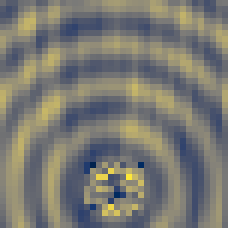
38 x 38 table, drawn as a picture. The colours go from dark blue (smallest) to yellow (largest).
Rings spread out from the bottom middle. Values change most from cell to cell in the bottom middle. In the bottom middle lies a patch that is rougher than the rest.
